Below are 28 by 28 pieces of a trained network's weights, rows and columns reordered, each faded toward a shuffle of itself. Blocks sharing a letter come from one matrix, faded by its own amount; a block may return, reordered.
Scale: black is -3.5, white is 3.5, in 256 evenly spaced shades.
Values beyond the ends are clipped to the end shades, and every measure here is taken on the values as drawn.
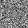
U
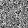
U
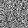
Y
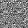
Y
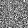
U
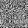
Y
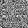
Y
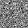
Y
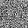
U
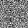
Y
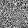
U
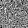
U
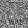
Y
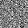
U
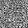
Y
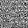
Y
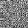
Y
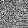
Y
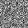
U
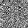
Y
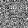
Y
